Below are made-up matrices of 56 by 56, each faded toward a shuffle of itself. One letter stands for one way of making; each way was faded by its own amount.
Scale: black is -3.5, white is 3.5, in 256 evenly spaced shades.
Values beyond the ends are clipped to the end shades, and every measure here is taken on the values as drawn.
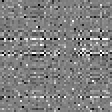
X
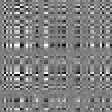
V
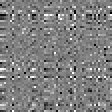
X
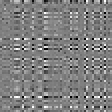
V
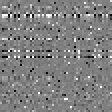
X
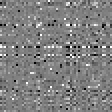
X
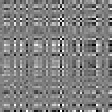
V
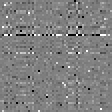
X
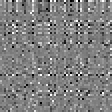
X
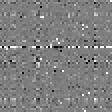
X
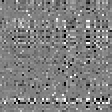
X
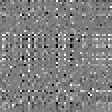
X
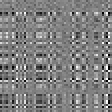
V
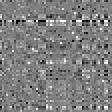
X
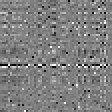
X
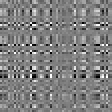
V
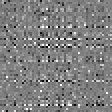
X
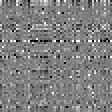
X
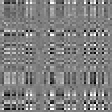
V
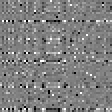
X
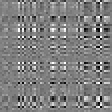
V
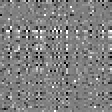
X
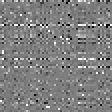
X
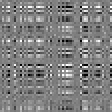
V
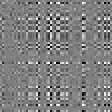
V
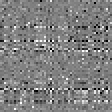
X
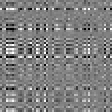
V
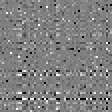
X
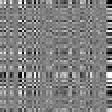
V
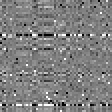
X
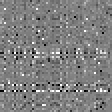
X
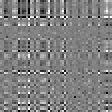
V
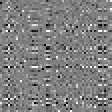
X
